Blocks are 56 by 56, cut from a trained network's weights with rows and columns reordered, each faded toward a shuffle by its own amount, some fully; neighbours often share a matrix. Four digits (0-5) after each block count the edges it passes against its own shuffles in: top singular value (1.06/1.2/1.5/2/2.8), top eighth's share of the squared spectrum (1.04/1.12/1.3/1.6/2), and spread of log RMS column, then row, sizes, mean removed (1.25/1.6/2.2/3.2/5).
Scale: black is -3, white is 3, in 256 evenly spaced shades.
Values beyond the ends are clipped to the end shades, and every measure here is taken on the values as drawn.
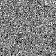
2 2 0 0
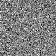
2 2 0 0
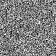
0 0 0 0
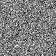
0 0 0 0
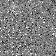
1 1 1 0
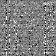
2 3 3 0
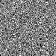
3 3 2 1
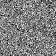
1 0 0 0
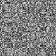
4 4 2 1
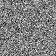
0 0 0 0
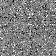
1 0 0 0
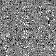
2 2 2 0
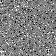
0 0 0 0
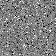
0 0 0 0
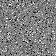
0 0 0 0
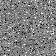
0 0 0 0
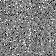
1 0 0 0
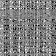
4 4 1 4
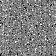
1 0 0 0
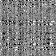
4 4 0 3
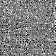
1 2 2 0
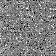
1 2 1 0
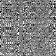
3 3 3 0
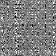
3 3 3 0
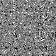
1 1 1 0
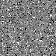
1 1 1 0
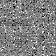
1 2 2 0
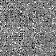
1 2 2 0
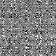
2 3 3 0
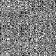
3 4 2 2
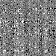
3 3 0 3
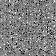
0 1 0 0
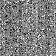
2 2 0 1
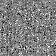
1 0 0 0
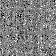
2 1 0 1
